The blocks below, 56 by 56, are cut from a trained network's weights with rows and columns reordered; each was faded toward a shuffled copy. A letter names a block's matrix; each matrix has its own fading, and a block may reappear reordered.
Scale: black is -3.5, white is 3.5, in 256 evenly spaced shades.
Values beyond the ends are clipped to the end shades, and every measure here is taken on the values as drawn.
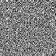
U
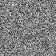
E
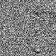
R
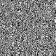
R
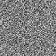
U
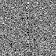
R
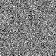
E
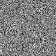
R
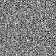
E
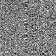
R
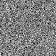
E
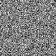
U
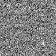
R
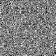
E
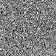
R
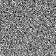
E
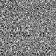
R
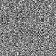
U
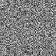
U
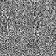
U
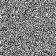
E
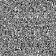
R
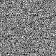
E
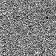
R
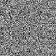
U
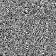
R
